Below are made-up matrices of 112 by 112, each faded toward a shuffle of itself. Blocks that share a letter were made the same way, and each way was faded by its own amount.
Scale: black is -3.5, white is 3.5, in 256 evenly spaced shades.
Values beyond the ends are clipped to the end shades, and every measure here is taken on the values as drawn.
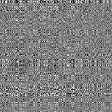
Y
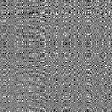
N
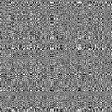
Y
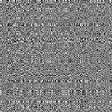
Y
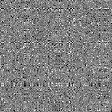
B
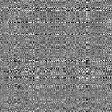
Y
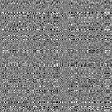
Y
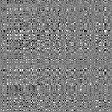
N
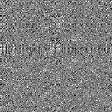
B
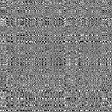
Y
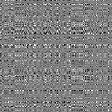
N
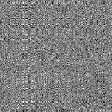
B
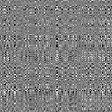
N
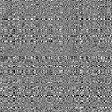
Y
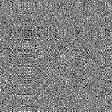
B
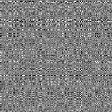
Y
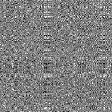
B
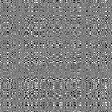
N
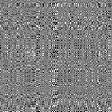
N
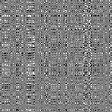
N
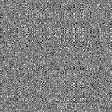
B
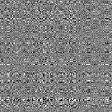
Y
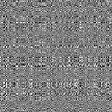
Y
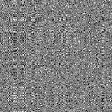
B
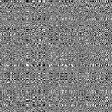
Y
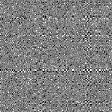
B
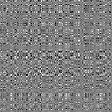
N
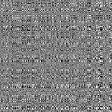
Y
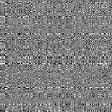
Y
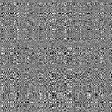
Y
